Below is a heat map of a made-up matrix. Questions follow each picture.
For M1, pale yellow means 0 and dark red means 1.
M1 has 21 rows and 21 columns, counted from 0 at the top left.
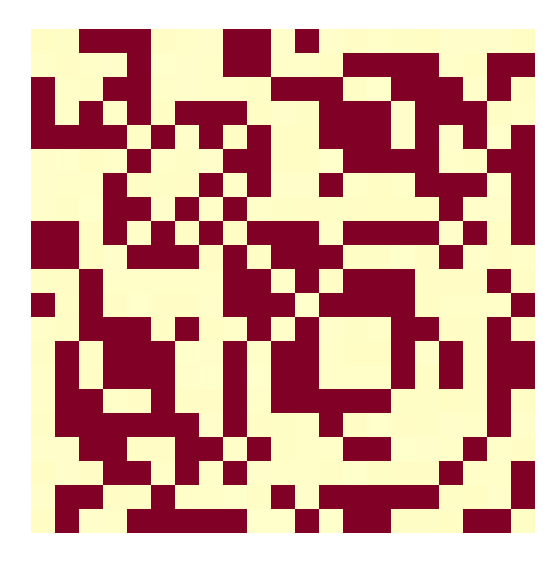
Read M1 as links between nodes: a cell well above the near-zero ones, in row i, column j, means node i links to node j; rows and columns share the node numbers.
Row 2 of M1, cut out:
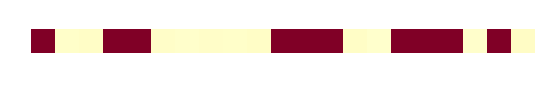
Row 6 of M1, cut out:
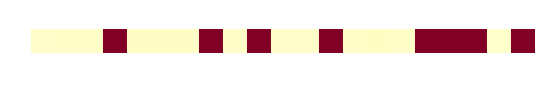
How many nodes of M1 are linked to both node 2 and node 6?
4
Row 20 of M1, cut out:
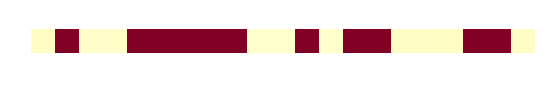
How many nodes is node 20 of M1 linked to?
11
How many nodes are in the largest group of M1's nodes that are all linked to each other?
5
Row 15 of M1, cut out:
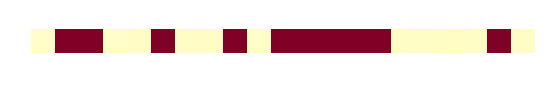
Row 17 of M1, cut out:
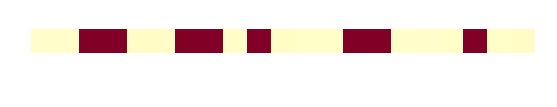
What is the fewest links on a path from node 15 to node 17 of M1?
2
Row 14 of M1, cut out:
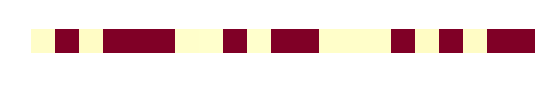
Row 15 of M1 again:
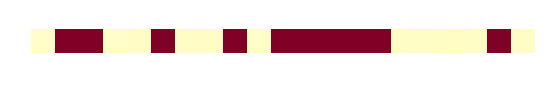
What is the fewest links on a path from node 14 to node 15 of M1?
1
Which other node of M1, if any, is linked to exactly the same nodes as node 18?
node 7
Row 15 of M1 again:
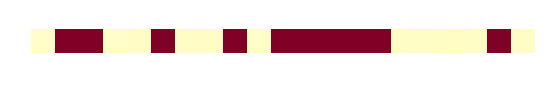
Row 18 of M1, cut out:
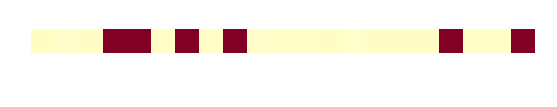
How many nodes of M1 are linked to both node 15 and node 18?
1
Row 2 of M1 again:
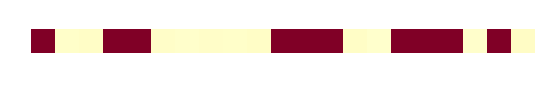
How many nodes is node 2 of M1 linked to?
10
